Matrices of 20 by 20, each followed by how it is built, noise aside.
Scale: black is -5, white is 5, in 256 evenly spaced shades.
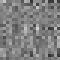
low rank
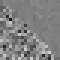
lower triangular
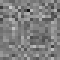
low rank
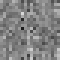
low rank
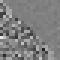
lower triangular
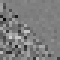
lower triangular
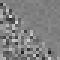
lower triangular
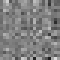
low rank
